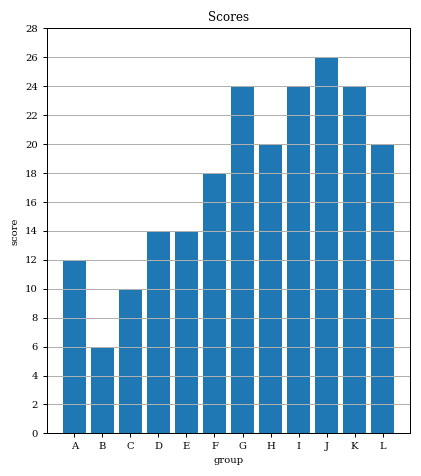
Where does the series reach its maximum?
J
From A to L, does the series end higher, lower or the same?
higher
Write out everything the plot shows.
Title: Scores
x-axis: group, ticks A B C D E F G H I J K L
y-axis: score, ticks 0 2 4 6 8 10 12 14 16 18 20 22 24 26 28
Values:
12 6 10 14 14 18 24 20 24 26 24 20
